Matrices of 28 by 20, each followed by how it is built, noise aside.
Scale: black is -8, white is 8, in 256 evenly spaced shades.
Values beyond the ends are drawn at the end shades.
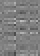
low rank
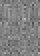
low rank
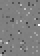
sparse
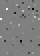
sparse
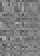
low rank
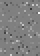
sparse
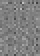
low rank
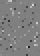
sparse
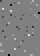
sparse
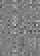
low rank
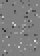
sparse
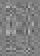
low rank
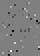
sparse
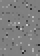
sparse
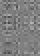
low rank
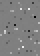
sparse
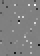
sparse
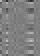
low rank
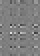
low rank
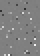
sparse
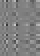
low rank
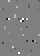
sparse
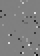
sparse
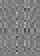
low rank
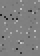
sparse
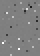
sparse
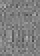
low rank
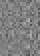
low rank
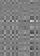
low rank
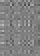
low rank
